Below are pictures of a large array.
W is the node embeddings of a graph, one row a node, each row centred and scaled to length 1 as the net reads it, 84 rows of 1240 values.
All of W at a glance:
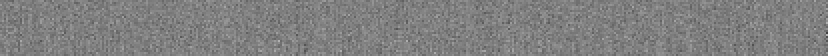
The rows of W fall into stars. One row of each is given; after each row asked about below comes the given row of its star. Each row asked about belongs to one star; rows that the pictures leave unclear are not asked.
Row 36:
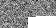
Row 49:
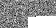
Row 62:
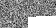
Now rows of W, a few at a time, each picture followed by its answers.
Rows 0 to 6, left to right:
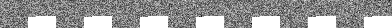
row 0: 36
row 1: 36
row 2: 49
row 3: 49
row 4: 36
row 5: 62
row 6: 49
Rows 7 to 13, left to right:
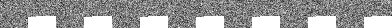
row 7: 36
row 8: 62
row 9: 62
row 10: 36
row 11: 36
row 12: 36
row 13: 36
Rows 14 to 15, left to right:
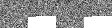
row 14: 62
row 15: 36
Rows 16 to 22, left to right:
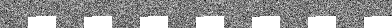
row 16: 62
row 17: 49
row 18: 62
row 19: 36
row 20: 49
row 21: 36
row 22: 36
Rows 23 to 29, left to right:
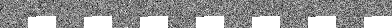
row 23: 49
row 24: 62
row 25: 62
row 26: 49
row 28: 49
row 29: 36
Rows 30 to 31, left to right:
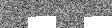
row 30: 36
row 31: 36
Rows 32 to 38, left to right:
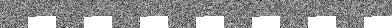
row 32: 49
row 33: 36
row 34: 36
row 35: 36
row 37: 49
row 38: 62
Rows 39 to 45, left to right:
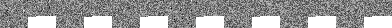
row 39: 62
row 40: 49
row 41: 62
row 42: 36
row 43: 62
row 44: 36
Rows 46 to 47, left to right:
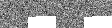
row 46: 36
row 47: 62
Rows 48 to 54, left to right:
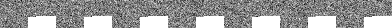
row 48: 62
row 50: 62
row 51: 36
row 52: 49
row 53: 36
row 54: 62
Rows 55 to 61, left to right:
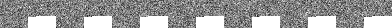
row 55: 49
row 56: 49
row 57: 36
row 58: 49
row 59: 49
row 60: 62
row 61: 62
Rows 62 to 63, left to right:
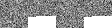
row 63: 62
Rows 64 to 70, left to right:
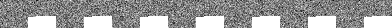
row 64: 36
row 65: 62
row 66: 62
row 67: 62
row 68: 36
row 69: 49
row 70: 36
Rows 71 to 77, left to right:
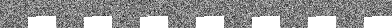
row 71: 62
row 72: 62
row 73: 36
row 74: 62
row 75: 62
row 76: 62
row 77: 62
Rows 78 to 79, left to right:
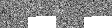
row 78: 62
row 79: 36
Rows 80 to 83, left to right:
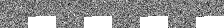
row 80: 49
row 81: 62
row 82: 36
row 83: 49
